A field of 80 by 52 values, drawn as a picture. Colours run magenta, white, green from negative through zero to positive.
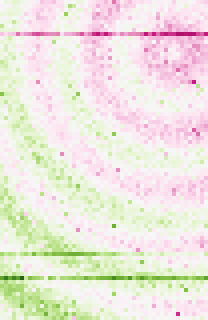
Rings spread out from the top right. The bottom left is the ninth with the highest average. Values rise toward the bottom left. The halves do not mirror each other. Rows 9, 64 and 70 differ from the rows beside them. The top right is the ninth with the lowest average.
